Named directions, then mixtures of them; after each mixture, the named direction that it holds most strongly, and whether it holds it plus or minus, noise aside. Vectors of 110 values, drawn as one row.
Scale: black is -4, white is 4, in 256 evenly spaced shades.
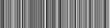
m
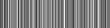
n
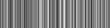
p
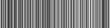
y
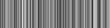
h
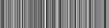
m, plus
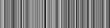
m, minus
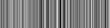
p, minus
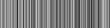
y, minus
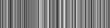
p, plus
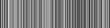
y, minus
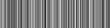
m, minus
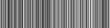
y, plus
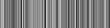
m, minus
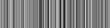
p, minus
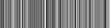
m, plus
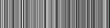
m, minus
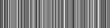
n, plus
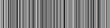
n, minus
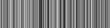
p, minus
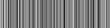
n, minus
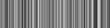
h, minus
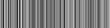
n, minus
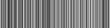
y, plus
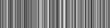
p, plus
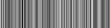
h, minus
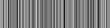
n, minus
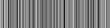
n, minus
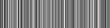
n, plus
